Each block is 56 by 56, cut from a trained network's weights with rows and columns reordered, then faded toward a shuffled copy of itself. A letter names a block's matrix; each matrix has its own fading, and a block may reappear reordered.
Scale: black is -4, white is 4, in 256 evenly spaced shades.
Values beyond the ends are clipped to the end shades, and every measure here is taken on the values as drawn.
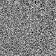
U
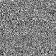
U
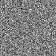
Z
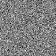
U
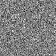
U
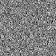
U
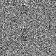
U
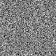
U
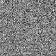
U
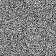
U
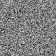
Z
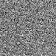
Z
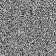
Z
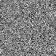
U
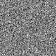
Z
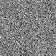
U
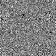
U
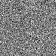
Z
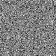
Z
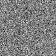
Z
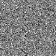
U
